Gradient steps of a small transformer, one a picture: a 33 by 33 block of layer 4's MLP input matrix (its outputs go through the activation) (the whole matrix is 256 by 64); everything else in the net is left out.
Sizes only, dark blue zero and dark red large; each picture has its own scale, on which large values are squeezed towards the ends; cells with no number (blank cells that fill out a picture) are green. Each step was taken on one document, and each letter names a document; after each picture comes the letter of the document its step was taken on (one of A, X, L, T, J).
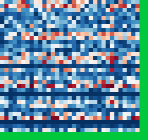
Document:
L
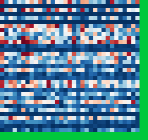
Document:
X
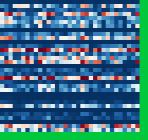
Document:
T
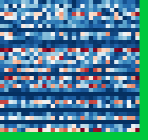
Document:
T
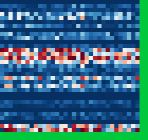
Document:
T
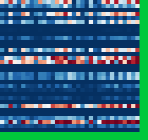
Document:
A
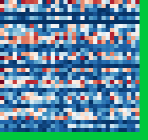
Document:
X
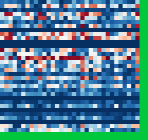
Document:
T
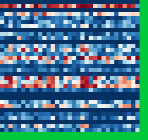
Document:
T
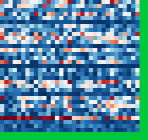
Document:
L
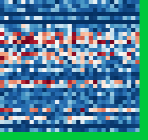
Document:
X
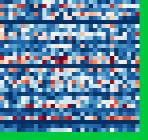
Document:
L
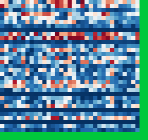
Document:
L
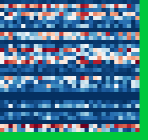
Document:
T
